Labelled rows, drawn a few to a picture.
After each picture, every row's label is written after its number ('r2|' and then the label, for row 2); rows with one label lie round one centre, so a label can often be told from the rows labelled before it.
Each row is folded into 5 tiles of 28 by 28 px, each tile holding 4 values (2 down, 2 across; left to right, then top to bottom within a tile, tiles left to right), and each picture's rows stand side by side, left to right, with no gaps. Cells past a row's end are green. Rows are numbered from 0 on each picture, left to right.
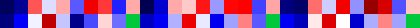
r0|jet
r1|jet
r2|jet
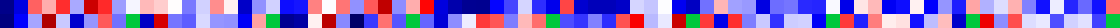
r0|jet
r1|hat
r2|jet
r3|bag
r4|bag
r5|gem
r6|gem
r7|gem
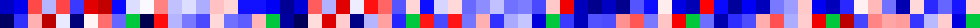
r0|jet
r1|hat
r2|jet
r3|gem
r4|bag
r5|bag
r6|gem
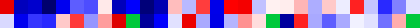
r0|bag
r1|jet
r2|hat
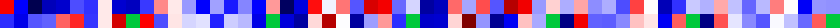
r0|bag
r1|gem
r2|jet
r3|jet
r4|hat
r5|hat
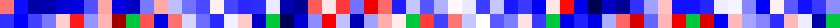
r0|bag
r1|gem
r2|jet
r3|gem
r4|bag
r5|gem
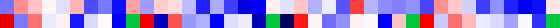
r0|gem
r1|gem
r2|hat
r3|gem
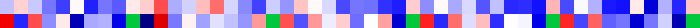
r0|gem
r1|hat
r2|gem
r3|gem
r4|gem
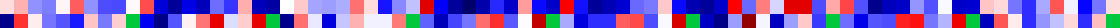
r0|hat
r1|bag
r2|hat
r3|bag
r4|bag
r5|jet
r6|bag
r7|hat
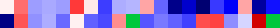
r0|hat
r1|bag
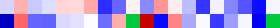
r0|hat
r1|gem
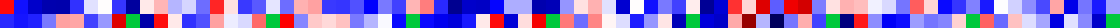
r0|bag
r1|hat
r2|gem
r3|bag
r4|gem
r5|jet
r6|hat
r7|gem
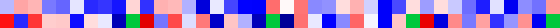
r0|gem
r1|gem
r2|hat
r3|gem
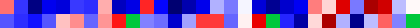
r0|bag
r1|bag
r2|jet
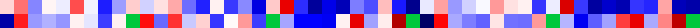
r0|hat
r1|gem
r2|bag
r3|hat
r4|bag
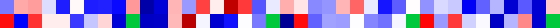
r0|gem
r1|jet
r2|hat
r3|gem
